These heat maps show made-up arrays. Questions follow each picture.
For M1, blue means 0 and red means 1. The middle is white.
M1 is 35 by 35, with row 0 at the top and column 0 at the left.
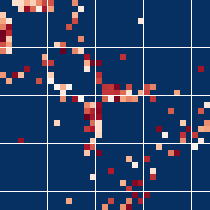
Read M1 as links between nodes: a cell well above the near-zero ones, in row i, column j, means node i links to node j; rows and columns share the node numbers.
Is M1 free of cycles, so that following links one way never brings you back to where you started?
no
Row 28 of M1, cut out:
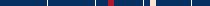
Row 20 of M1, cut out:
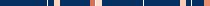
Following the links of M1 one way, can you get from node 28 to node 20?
yes
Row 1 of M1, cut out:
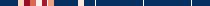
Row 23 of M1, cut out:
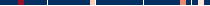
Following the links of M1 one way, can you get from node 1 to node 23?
yes
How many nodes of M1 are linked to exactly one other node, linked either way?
2
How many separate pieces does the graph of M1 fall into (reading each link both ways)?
1
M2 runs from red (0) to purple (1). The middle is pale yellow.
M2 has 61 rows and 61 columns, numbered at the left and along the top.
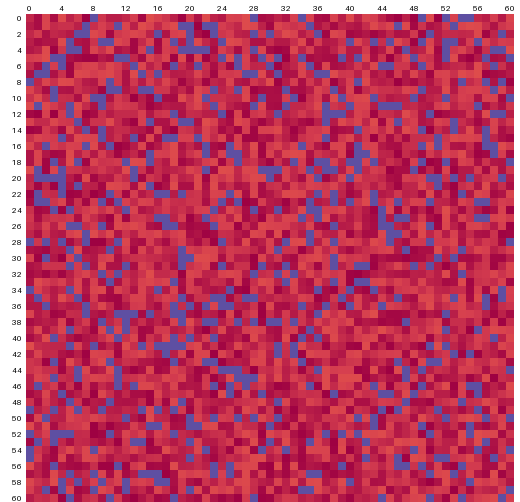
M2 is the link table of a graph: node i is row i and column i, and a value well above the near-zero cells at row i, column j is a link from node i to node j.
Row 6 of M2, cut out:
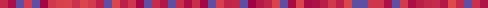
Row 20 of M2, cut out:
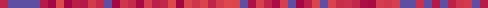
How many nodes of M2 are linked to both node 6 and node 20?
4
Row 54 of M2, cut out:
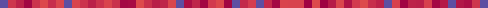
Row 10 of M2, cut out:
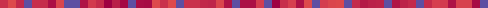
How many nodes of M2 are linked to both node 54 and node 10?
5
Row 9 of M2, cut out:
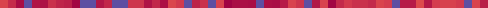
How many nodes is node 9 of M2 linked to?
11
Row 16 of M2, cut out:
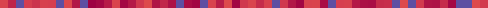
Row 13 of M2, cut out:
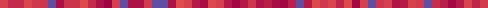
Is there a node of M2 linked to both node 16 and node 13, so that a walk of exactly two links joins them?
no
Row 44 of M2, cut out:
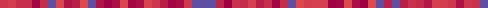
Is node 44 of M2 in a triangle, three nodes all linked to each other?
yes
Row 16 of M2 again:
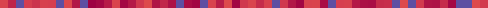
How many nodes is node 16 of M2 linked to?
11
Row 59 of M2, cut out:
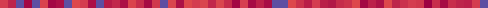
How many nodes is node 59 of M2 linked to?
8
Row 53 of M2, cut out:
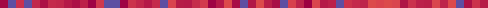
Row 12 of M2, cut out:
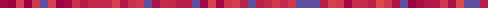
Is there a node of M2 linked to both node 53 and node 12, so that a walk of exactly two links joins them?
no
